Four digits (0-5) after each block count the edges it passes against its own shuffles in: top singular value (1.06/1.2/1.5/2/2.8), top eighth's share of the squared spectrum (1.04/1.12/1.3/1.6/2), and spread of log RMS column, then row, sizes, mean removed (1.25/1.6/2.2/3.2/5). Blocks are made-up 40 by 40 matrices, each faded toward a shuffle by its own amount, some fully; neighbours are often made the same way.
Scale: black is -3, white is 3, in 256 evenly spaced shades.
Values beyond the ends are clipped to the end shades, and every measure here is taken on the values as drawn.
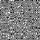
3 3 1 1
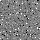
0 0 0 0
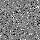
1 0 0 0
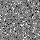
0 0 0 0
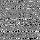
2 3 0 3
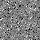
0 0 0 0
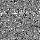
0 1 0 2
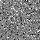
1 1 0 0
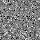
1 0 0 1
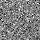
1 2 0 0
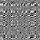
4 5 3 3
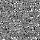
2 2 0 1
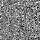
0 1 2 0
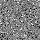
0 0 0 0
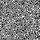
0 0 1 0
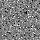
0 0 0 0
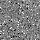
1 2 1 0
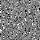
1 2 2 0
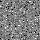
0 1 0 0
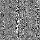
2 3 3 0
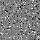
2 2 0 0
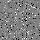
3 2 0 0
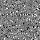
1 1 0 1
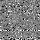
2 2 0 2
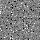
1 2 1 0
